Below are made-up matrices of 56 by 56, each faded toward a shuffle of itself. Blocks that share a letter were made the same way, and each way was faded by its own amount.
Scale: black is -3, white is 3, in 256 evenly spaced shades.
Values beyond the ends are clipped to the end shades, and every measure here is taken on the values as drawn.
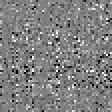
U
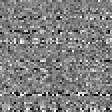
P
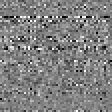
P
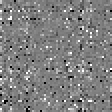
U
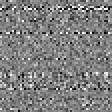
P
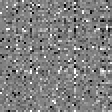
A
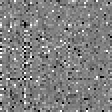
A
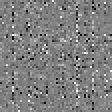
U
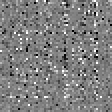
U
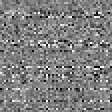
P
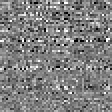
P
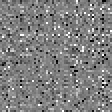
A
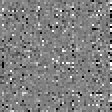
U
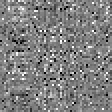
A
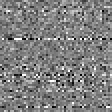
P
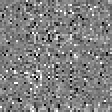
A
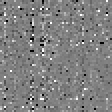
U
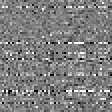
P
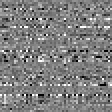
P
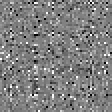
A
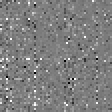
U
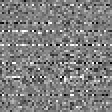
P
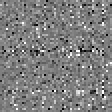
U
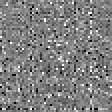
A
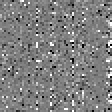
U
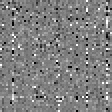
U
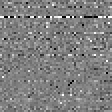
P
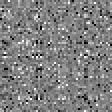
A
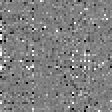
U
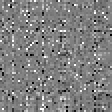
A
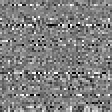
P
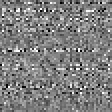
P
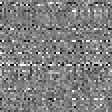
P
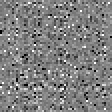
A
